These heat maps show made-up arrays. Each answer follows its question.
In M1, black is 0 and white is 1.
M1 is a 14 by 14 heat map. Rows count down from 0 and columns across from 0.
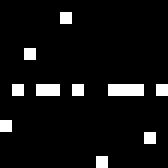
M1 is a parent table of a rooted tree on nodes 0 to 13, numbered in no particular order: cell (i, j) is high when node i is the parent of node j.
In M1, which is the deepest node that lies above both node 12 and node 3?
7
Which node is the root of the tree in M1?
7
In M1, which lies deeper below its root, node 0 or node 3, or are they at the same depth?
node 0
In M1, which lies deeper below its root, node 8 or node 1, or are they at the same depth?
node 8
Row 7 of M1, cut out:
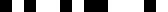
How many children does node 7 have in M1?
8
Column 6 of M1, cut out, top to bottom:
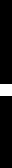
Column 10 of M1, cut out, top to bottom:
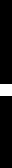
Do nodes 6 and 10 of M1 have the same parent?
yes
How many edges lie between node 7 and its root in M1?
0
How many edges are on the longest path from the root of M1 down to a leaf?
2
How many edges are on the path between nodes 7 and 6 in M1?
1
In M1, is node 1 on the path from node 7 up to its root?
no
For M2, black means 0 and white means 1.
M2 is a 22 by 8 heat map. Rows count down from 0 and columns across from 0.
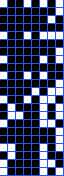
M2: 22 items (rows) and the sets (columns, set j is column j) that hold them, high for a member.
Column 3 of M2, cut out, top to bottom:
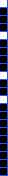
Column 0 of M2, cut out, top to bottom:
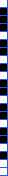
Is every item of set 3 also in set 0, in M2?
yes
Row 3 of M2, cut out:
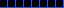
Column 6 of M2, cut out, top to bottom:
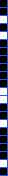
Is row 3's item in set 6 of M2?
no
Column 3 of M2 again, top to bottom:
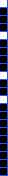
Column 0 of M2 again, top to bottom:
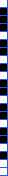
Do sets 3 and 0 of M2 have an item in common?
yes
